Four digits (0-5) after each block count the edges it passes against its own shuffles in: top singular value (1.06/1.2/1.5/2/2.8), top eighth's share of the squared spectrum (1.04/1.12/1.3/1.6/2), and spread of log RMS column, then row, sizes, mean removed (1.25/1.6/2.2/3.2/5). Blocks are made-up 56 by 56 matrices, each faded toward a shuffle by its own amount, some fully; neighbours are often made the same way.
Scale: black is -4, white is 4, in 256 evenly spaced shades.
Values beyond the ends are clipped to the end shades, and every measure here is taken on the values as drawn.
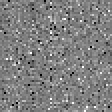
3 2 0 0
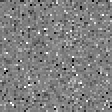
1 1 0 0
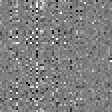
4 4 3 2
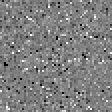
1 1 0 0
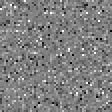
1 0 0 0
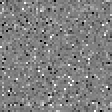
2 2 0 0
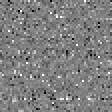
3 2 1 1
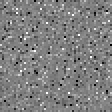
2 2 0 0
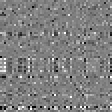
4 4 2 3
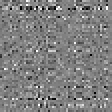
4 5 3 3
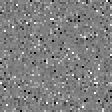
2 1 0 0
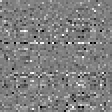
4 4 1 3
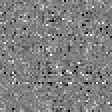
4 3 1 2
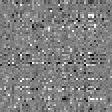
4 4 2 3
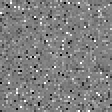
1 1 0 0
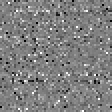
3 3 0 1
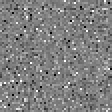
2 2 0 0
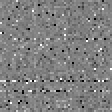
3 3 0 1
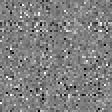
3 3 1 2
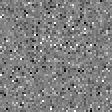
2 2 0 1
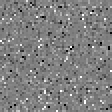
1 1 0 0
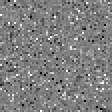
0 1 0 0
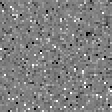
0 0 0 0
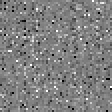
3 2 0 0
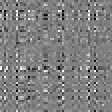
4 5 3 3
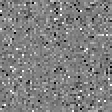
2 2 0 0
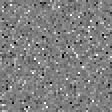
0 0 0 0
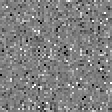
3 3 1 1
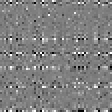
5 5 3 3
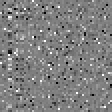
3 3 1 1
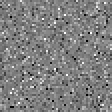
0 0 0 0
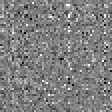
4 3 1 2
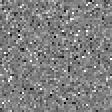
0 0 0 0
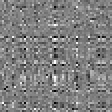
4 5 3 3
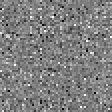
3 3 1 1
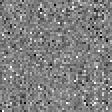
3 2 1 0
